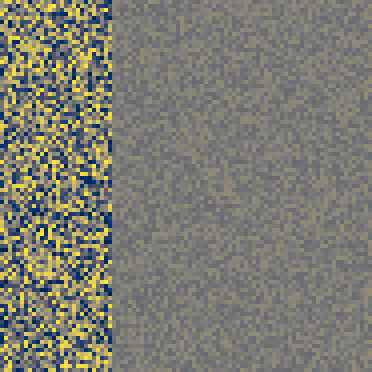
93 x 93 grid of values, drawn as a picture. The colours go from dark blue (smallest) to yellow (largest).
Stripes: none. Histogram: heavy tails on both sides. Average level on the scale: 50%. Grain: fine. Seam: vertical, 30% of the way across, the right part calmer. Mirror symmetry: none.
